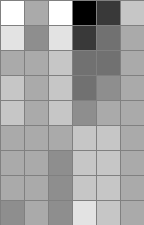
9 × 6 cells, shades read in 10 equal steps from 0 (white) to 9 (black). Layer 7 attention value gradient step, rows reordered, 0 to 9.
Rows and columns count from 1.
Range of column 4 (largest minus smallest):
8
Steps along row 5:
up down up down same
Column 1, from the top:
0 1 3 2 2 3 3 3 4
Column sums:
21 28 22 37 32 26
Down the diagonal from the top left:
0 4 2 5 3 3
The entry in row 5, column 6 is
3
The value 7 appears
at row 1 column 5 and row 2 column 4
